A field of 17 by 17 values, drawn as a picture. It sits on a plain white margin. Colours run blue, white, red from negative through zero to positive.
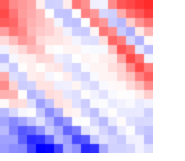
Roughest part: top right. Histogram: bell-shaped. Grain: diagonal, down to the right. Slope: up to the top. Average level on the scale: 50%. Ninth with the lowest average: bottom left.
